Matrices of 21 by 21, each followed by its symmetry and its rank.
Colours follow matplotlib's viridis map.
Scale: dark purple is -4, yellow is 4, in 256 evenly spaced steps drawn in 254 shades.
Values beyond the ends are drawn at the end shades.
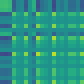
symmetric, rank one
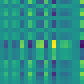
neither, rank one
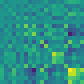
symmetric, rank three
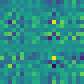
neither, rank three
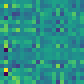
neither, rank three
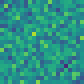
symmetric, full rank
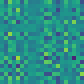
neither, rank three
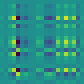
neither, rank one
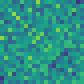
symmetric, full rank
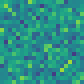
symmetric, full rank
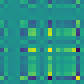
symmetric, rank one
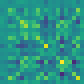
symmetric, rank three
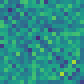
symmetric, full rank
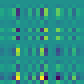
neither, rank one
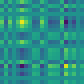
symmetric, rank one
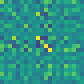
symmetric, rank three
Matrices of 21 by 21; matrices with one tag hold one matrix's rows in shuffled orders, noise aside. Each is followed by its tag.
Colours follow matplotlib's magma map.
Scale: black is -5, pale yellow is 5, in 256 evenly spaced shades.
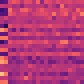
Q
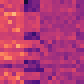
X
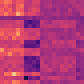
X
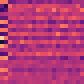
Q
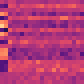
Q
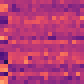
Q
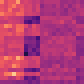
X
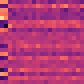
Q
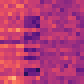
X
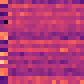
Q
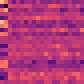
Q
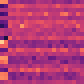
Q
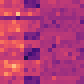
X
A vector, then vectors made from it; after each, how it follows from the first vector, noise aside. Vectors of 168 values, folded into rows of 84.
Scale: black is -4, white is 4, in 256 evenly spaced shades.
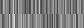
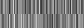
copied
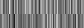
negated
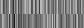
negated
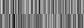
negated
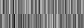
negated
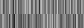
negated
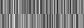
copied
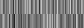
negated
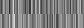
copied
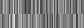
copied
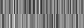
copied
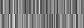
copied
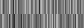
negated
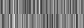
copied
